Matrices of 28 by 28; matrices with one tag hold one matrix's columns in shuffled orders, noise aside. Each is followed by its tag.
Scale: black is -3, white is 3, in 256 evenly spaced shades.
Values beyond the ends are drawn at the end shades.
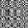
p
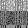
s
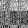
s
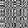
p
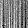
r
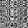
p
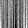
r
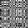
p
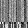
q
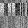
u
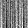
r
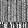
q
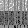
s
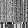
q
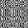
p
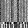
q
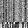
q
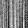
r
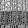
s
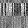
u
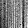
r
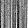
r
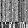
q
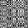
p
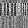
u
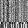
q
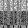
s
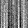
r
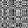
p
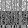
s
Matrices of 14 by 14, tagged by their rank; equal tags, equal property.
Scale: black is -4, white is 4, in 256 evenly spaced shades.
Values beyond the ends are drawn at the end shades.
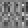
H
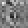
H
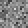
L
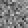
L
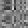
H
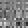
H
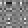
H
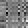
H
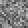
L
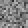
L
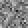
L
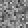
L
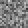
L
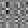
H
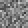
L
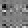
H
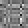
H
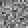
L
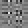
H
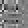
H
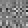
H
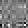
H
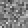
L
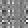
H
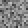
L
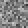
L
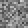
L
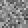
L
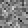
L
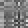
H
